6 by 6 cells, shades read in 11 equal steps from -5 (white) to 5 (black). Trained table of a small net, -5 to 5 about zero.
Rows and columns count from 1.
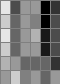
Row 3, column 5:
4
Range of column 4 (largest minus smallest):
3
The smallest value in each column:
-4 -3 -1 -2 1 -1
